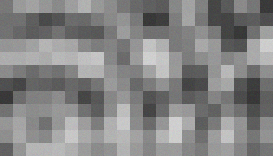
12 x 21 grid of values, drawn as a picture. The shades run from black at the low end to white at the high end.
Mirror symmetry: none. Stripes: horizontal, repeating 2 times. Odd rows or columns: none. Rings: centred on the bottom left.
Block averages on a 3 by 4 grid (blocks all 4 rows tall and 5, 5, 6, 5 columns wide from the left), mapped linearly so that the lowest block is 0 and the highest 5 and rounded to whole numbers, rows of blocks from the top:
2220
2322
4532
